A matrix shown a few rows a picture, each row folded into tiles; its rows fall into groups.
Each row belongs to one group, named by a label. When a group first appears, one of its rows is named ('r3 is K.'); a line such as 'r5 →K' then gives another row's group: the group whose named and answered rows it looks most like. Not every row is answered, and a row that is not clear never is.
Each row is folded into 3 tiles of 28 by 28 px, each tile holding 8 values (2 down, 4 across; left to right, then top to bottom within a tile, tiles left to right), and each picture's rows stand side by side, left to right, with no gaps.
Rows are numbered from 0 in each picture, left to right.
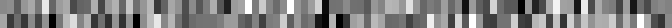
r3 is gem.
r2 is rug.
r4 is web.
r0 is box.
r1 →box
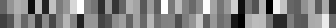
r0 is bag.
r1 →rug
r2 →gem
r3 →box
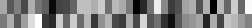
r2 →bag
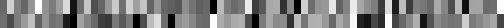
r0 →gem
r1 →box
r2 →bag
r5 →bag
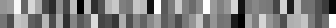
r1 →box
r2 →gem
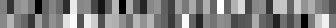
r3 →box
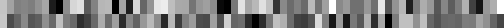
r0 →rug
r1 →bag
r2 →rug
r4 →box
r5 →rug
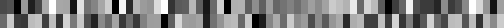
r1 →bag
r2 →bag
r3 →web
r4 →rug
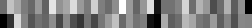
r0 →web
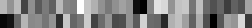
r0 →web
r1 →rug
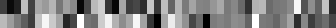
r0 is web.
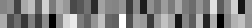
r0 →box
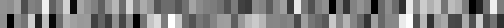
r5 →rug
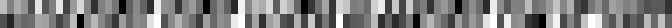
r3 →rug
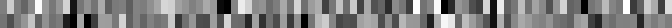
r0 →gem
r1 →web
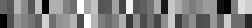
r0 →bag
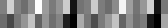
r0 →gem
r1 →gem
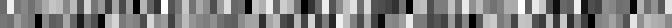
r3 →rug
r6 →rug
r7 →bag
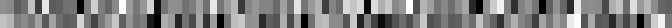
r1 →gem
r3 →box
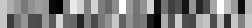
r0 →rug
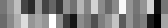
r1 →gem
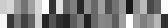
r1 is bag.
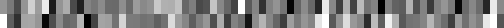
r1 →web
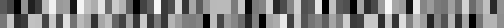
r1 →rug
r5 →box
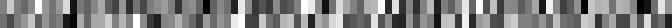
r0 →gem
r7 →rug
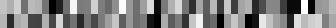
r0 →rug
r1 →gem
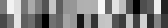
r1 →rug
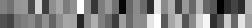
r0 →bag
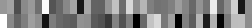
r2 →box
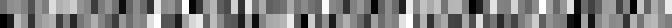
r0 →web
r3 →web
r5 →rug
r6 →gem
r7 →bag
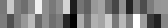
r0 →gem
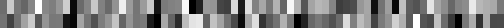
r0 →gem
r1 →gem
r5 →web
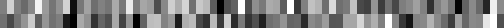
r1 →box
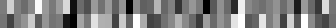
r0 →gem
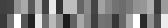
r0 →web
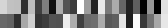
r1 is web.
